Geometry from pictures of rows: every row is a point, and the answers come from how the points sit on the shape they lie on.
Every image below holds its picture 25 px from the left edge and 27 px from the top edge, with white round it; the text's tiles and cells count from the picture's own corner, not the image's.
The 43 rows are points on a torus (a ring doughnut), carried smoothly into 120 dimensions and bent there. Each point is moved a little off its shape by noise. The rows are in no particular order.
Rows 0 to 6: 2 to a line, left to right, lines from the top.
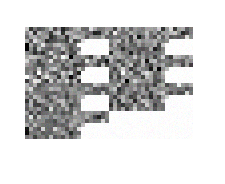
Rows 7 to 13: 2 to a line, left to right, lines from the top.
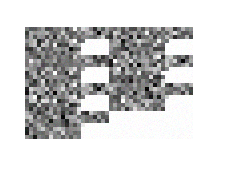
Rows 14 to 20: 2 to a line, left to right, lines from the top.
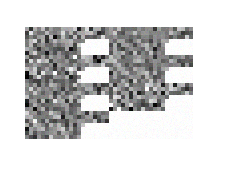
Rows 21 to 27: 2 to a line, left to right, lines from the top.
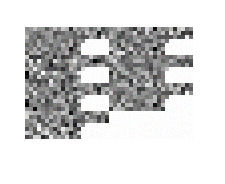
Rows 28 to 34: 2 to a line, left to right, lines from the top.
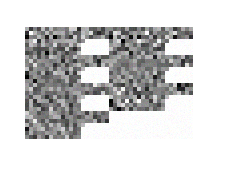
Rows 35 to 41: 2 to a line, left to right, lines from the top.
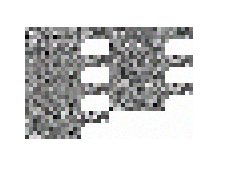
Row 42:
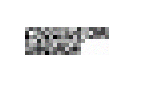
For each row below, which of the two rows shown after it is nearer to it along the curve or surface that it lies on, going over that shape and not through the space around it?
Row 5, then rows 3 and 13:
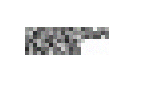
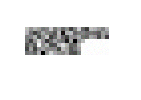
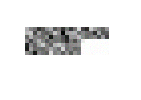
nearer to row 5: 13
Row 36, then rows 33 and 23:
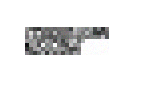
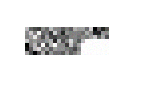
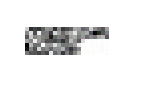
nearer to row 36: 23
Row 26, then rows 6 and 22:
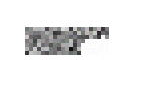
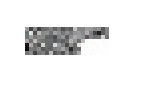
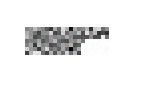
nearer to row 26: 22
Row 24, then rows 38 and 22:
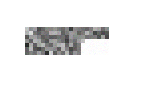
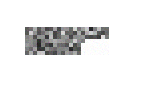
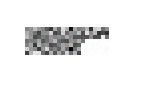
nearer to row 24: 22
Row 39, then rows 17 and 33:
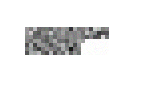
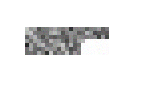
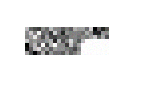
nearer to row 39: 17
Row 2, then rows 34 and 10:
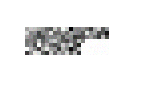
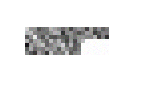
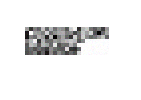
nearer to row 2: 34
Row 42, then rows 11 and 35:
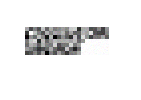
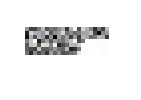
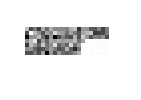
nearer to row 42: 35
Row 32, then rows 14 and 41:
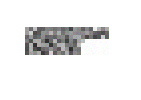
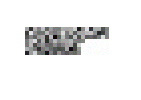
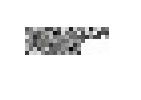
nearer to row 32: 41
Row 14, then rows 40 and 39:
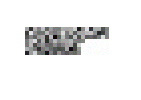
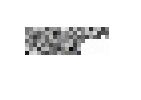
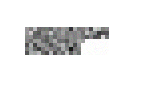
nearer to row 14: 40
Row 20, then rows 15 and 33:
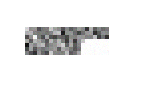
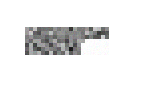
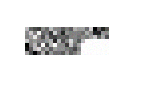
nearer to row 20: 15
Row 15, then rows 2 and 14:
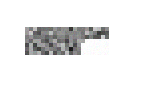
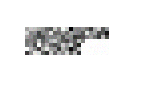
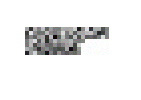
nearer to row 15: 2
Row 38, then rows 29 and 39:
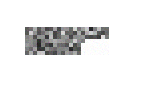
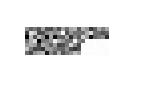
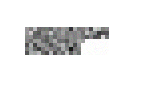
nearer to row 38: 29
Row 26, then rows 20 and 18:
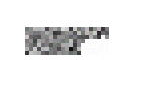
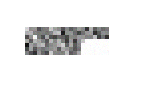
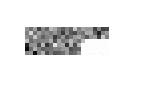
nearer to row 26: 20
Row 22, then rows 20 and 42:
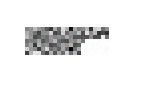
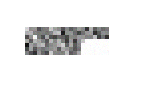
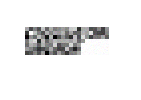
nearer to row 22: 20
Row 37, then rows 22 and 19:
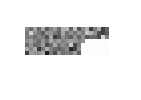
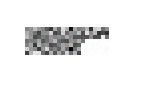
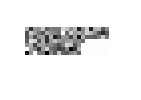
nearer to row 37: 19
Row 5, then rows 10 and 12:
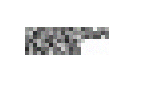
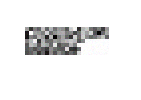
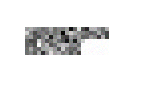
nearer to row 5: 12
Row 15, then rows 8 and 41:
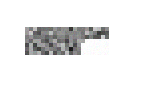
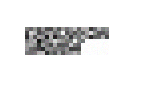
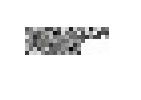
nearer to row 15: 41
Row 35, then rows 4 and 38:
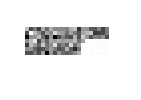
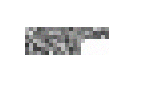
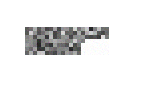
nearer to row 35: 38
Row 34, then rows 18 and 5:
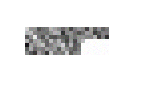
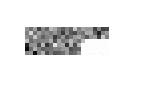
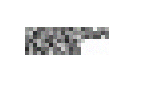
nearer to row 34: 18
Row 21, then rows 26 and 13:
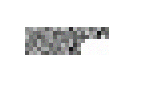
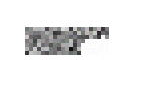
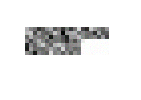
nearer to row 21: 26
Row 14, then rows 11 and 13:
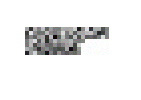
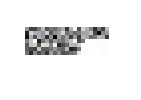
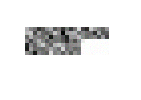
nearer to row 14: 11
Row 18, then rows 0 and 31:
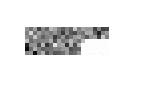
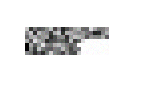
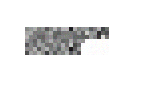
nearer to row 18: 0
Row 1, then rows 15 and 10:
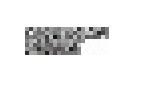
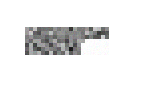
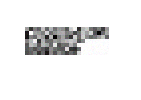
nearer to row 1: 10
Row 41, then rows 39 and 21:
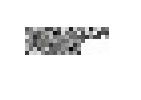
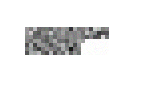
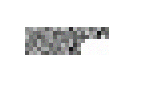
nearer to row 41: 39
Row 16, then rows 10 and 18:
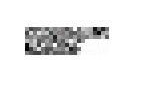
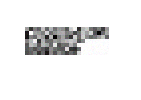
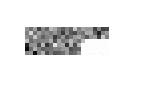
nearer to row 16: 10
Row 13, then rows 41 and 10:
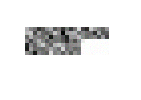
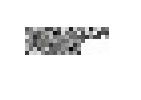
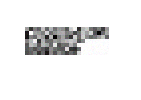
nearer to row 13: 41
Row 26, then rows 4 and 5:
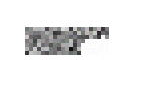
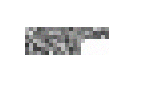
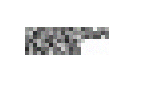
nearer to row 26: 4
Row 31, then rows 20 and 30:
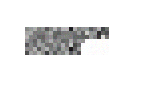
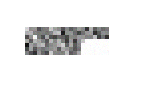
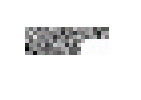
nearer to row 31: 20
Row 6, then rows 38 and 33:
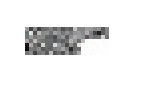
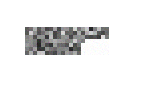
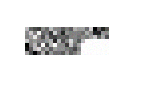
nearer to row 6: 33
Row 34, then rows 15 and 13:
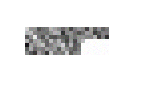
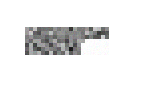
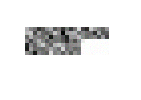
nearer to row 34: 15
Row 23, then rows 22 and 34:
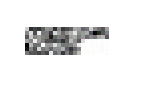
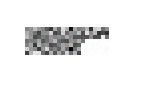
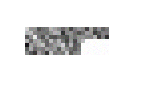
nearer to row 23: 34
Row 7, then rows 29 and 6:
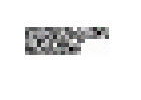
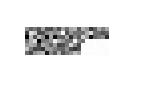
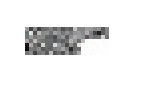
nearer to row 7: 29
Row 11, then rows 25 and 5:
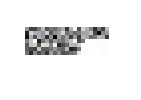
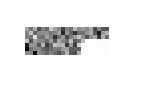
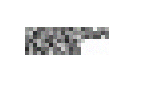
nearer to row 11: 25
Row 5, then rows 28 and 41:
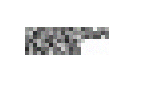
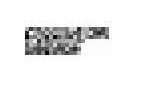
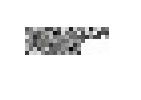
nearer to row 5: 41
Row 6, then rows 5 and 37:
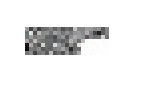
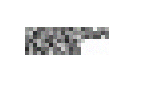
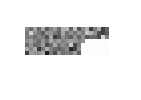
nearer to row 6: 5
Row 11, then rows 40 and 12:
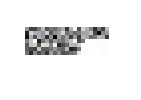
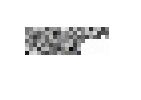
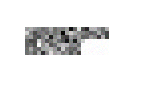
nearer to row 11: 40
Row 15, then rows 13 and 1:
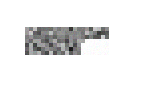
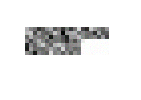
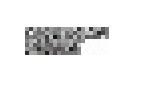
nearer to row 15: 13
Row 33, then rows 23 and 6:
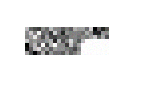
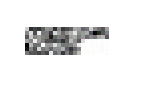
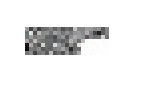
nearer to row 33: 23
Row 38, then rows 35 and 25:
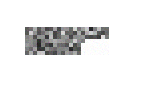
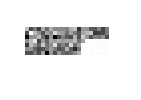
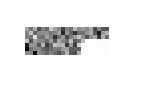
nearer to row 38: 35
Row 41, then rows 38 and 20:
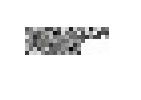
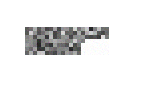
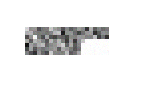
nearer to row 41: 38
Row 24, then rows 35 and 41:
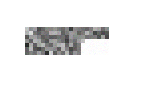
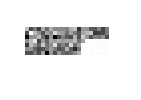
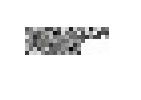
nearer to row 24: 41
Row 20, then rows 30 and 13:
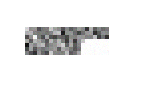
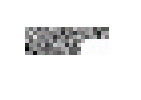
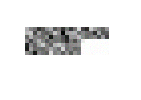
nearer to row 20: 30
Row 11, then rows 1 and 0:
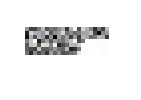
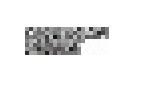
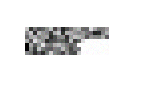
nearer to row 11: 1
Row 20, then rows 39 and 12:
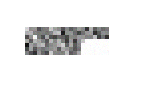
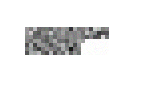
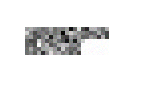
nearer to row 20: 39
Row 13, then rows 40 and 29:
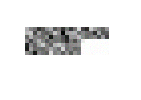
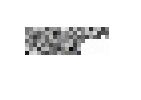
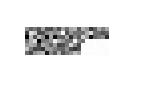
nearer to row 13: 40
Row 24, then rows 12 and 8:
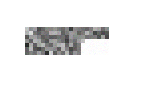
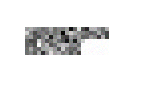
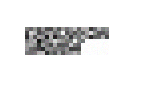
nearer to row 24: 12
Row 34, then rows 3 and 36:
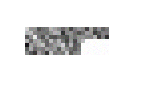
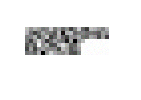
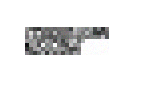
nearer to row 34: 3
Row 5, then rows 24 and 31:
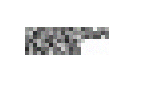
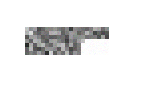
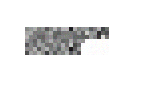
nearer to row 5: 24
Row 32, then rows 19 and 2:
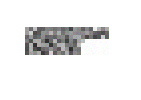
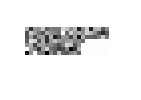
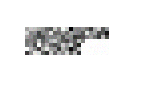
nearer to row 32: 2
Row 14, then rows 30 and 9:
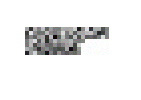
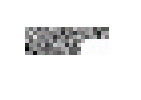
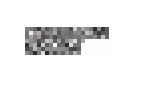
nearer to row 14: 9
